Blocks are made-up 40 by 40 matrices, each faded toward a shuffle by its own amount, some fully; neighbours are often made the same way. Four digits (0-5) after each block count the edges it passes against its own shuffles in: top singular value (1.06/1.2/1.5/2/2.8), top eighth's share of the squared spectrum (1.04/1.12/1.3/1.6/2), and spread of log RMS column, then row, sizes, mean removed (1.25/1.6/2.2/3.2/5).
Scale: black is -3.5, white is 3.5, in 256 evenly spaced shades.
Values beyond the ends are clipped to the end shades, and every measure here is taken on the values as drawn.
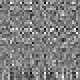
4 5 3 3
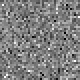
2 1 0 0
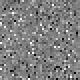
0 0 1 0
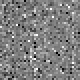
1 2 1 0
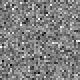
0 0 0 0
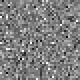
1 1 0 0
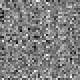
3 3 1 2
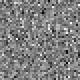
2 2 0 0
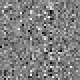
3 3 2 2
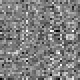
4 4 2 2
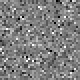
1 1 0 0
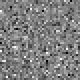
2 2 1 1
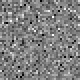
1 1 0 0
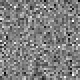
3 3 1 1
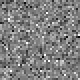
0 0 0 0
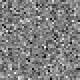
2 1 0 0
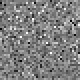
0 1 0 0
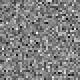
2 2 0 0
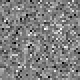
0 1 0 0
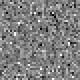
0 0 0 1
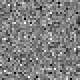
2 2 1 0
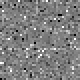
1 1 0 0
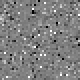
1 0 0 0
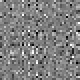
4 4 3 2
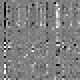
4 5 3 2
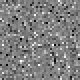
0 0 0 0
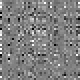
4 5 3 3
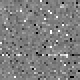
2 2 0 0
